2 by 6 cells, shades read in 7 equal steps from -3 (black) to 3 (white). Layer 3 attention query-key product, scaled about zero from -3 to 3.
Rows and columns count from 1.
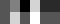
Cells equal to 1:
0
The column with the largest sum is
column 4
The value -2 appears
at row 1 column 5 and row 1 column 6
